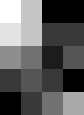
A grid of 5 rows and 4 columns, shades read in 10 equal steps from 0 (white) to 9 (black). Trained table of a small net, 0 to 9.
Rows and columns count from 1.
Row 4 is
7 6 7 9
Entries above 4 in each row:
2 2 3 4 3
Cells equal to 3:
1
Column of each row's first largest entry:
3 3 3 4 1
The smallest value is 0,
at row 1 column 1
